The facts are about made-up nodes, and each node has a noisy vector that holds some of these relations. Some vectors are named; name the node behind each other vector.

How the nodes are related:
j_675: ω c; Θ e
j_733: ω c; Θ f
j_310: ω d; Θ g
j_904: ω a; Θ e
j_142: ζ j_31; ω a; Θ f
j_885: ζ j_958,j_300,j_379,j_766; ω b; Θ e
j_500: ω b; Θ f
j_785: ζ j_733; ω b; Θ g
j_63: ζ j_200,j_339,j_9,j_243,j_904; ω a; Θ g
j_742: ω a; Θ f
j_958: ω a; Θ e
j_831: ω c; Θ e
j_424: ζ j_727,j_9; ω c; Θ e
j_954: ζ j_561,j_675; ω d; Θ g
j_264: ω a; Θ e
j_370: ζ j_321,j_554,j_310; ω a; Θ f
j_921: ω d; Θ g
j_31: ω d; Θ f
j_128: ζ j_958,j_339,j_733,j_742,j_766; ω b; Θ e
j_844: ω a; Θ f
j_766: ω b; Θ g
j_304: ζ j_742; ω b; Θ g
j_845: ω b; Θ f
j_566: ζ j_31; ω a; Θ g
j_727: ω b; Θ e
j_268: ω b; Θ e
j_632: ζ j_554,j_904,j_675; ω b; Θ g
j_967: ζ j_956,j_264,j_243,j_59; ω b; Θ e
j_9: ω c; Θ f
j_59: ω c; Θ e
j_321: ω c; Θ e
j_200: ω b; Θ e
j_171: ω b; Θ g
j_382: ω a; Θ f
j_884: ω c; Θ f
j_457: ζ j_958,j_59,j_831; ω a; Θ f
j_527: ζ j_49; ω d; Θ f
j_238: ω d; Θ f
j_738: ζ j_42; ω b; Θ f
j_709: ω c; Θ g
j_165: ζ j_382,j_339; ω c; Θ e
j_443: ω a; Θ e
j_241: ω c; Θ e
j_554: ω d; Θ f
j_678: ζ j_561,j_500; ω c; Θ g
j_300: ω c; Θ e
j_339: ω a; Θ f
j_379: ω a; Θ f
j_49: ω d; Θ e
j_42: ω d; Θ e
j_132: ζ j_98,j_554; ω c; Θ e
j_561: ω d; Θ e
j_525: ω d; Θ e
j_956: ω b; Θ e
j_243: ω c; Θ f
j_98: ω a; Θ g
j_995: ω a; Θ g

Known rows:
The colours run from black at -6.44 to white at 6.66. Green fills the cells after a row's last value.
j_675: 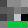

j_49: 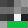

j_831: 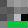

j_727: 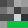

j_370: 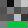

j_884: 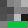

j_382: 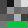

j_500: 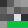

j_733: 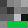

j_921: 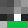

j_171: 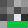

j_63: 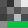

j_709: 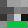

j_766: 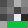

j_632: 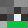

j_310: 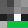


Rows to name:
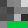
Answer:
j_9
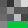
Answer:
j_142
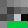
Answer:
j_132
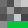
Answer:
j_566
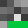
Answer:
j_738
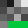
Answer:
j_339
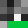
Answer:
j_554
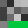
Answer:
j_98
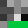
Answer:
j_678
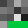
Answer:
j_885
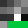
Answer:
j_561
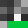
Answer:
j_527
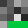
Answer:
j_128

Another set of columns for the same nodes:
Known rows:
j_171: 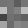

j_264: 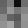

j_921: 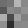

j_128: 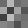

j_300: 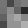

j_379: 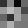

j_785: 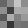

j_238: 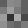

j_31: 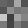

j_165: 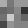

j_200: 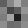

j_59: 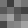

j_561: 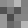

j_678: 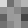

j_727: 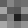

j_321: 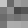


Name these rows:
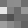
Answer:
j_500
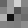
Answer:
j_554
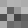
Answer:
j_632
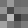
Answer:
j_967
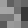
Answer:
j_884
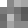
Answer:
j_132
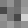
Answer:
j_904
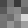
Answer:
j_958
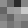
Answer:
j_995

